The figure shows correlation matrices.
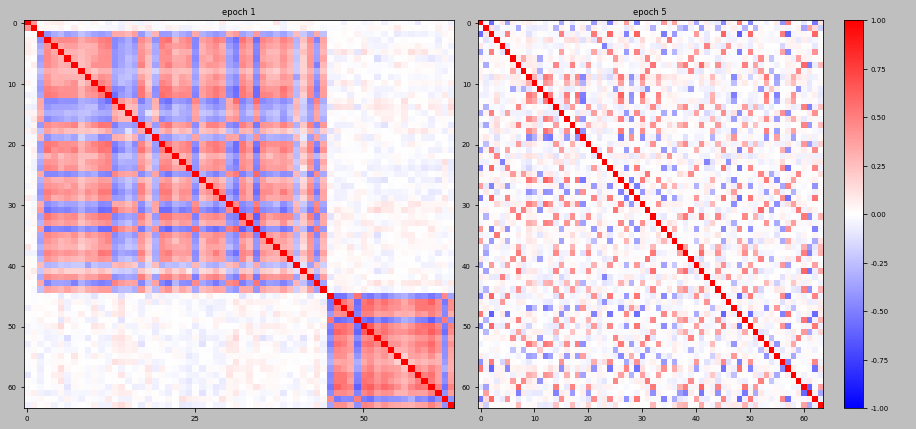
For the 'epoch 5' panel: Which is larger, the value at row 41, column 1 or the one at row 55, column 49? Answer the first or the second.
the second
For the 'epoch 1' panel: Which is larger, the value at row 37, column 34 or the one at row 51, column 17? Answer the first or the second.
the second
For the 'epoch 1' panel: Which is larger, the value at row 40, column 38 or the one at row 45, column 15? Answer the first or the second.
the second
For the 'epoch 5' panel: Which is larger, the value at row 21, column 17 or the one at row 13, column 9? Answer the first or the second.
the second
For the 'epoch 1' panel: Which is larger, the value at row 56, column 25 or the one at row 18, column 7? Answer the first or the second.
the second
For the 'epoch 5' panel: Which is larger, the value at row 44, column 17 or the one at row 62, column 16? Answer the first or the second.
the first
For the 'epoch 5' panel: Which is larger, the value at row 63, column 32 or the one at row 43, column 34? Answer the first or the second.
the first
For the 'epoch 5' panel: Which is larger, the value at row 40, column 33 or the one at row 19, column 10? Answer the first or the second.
the first
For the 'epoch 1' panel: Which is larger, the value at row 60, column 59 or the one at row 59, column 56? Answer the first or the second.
the first
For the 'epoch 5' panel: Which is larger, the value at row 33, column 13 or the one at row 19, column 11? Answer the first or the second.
the first
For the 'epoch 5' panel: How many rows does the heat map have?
64
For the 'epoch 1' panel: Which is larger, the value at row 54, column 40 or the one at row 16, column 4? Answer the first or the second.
the first
